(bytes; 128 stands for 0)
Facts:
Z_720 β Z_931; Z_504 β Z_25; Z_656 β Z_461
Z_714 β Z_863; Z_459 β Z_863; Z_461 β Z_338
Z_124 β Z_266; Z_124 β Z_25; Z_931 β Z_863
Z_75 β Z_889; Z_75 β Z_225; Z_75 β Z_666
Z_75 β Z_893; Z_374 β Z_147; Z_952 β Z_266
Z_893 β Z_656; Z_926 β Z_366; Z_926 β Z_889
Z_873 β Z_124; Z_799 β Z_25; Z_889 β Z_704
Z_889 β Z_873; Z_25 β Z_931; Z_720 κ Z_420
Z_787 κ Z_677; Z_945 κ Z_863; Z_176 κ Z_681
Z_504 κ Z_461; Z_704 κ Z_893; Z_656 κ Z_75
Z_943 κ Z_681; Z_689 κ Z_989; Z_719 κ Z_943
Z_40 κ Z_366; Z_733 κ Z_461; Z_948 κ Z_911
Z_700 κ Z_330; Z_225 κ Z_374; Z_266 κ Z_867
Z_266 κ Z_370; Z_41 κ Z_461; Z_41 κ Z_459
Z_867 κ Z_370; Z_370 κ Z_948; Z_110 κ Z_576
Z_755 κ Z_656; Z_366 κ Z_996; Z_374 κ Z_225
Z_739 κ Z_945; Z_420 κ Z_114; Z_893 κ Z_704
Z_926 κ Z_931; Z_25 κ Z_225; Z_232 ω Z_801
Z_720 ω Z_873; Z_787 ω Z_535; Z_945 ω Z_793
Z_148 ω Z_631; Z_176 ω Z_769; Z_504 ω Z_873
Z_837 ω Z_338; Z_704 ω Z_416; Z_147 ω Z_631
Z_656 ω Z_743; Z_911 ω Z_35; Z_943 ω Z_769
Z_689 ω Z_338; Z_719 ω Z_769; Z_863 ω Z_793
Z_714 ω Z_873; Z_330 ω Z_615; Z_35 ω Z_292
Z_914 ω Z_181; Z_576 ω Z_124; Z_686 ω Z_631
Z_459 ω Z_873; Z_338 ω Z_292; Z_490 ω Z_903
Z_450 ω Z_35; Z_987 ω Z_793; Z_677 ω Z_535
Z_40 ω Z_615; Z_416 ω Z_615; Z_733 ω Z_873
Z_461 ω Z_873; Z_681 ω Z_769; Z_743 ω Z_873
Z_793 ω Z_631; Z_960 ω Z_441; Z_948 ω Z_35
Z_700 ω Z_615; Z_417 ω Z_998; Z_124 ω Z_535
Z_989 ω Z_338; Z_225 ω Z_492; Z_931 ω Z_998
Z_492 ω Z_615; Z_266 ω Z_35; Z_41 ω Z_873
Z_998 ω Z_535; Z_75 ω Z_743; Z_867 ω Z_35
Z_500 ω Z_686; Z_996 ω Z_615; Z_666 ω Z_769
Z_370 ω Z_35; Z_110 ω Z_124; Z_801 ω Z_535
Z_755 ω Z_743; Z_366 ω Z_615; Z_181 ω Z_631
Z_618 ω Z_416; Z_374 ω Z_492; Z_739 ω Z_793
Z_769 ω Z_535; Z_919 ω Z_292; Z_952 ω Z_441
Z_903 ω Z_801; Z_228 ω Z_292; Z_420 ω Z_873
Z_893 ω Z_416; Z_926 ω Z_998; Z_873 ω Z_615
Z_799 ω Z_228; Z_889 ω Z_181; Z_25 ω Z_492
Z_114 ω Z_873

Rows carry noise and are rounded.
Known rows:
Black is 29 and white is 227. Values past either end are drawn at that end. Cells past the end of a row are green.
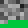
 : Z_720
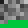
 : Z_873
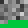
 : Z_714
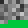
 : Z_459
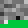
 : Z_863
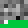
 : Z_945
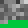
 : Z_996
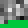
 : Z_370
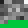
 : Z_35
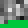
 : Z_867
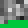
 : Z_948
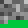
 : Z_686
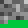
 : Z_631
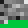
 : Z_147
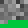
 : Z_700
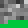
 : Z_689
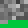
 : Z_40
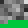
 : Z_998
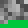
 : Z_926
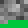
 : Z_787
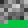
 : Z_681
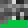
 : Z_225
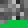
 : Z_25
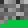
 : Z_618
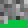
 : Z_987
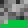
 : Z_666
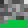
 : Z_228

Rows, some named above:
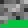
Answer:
Z_490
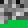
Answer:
Z_893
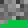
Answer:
Z_700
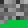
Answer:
Z_618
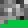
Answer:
Z_266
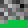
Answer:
Z_420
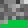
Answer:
Z_996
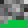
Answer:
Z_998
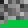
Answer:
Z_743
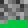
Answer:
Z_114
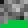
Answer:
Z_769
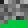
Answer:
Z_416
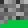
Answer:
Z_618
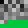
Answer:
Z_461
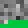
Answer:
Z_739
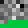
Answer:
Z_504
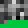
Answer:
Z_374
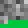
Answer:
Z_889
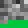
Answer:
Z_799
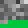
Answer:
Z_996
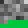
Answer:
Z_441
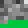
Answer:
Z_919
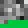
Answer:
Z_266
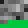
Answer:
Z_903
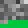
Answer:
Z_996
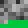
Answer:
Z_666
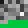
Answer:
Z_75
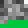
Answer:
Z_450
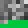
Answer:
Z_366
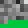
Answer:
Z_952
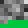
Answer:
Z_998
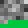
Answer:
Z_931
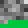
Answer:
Z_417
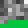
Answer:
Z_911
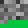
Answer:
Z_618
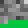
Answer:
Z_960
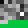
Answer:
Z_656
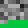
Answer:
Z_720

